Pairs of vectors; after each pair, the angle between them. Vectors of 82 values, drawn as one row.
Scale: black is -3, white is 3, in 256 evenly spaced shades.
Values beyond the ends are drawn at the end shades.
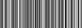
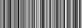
nearly opposite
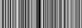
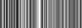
nearly opposite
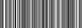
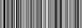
nearly opposite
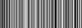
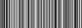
nearly parallel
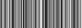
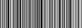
partly opposed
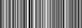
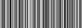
partly opposed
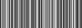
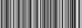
nearly opposite
